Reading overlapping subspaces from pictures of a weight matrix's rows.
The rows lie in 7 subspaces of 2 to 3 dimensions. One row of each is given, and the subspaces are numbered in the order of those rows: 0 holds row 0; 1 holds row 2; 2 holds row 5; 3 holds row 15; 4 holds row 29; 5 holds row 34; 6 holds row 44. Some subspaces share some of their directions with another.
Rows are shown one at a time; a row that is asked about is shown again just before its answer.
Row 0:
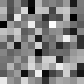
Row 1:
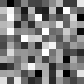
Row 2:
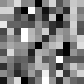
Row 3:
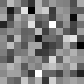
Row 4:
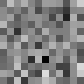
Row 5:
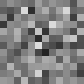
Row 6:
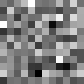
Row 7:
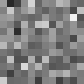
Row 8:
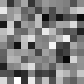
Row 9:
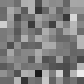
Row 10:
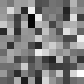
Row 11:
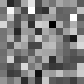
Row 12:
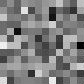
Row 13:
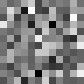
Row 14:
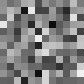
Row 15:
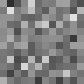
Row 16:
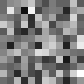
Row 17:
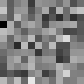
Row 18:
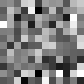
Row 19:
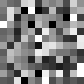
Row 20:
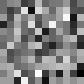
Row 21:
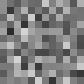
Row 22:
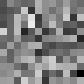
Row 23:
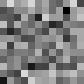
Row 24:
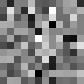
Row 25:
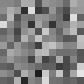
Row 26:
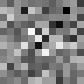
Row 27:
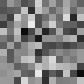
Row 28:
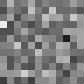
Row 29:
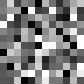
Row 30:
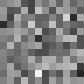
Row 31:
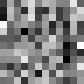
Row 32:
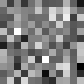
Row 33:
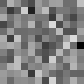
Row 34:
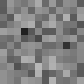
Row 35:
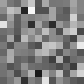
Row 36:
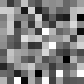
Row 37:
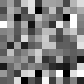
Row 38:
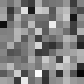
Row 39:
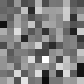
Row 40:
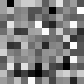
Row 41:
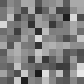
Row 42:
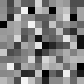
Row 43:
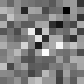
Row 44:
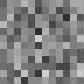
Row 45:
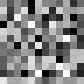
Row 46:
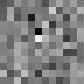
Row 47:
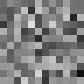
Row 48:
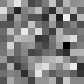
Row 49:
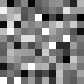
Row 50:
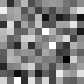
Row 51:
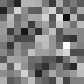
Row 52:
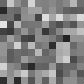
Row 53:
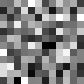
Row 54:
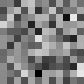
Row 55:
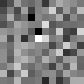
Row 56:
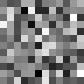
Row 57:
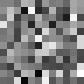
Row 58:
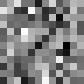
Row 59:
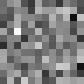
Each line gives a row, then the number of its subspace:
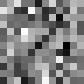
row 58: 1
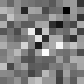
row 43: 2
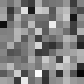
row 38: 5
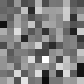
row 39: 6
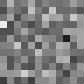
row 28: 4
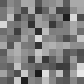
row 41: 6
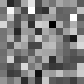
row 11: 3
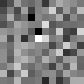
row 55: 6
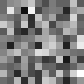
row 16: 5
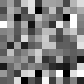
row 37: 2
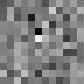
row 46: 6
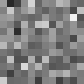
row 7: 3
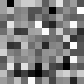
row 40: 4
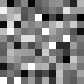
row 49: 0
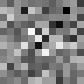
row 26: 2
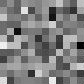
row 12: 3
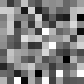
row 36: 0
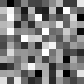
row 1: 0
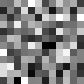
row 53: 4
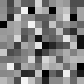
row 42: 4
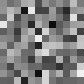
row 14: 2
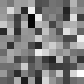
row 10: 5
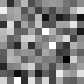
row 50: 4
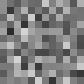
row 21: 5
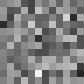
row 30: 1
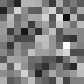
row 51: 1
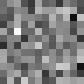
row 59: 3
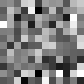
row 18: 2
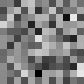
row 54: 1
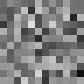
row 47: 5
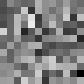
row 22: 5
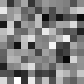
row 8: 4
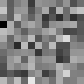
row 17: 0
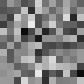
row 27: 5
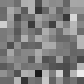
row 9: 2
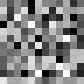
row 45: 0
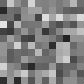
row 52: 0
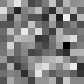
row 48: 1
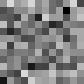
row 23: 0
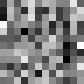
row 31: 5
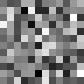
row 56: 0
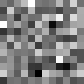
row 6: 4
